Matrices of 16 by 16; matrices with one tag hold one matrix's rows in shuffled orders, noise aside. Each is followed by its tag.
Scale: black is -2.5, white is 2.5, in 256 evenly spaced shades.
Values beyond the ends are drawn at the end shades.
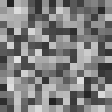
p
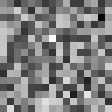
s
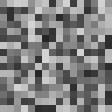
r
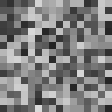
r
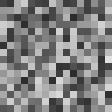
s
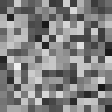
p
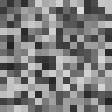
r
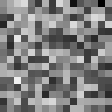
p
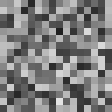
s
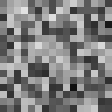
p
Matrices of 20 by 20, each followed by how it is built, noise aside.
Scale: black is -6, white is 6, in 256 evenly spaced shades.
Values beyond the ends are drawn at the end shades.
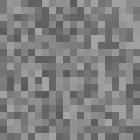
noise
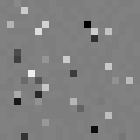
sparse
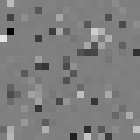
sparse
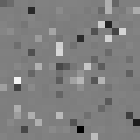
sparse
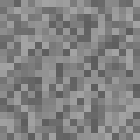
noise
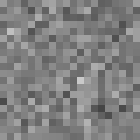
noise
